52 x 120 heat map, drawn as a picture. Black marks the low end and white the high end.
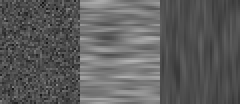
It is made of 1 by 3 panels. Panel 1,1: low, fine-grained. Panel 1,2: middling, streaked across. Panel 1,3: low, streaked downward, faint in contrast.
